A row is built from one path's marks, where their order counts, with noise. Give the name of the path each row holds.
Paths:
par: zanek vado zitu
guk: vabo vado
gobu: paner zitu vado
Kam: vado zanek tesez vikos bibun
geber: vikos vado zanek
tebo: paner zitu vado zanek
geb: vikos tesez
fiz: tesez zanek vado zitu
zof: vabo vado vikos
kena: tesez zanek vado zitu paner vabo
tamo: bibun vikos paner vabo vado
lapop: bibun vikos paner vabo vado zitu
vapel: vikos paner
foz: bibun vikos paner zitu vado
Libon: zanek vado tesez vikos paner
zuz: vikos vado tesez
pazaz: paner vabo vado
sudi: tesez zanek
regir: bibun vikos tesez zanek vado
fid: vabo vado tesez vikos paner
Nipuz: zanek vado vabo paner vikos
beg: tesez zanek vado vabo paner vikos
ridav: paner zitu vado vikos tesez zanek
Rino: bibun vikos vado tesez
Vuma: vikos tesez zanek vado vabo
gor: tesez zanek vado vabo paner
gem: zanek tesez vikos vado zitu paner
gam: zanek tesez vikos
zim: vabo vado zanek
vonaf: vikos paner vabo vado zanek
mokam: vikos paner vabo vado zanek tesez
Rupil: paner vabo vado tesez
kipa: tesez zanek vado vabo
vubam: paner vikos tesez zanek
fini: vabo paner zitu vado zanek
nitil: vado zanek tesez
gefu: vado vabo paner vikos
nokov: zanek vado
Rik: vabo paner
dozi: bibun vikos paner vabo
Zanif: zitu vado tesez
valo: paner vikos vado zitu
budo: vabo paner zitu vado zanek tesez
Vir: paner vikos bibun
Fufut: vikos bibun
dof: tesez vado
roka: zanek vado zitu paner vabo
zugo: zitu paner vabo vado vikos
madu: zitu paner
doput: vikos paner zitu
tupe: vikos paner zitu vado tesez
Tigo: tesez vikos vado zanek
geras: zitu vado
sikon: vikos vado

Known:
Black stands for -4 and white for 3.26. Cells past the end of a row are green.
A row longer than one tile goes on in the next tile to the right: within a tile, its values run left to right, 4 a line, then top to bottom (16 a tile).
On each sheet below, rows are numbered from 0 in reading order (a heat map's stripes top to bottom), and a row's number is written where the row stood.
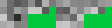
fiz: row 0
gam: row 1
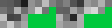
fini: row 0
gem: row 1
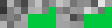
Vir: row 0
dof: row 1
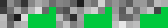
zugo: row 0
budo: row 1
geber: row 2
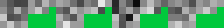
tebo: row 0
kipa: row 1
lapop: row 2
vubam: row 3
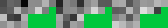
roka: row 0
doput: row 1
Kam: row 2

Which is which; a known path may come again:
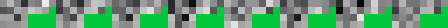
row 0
Rupil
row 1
tamo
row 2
gem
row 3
lapop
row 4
Tigo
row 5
valo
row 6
dozi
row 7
Fufut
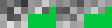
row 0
vonaf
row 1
vubam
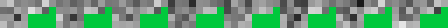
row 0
zuz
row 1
geras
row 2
guk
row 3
madu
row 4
vapel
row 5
foz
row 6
budo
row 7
geber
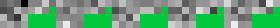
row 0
kena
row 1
sudi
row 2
geb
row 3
Kam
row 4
nitil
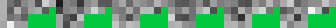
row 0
nokov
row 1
doput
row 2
sikon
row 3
par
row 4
ridav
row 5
Rino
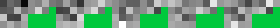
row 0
roka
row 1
beg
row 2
zim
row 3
dof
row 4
kipa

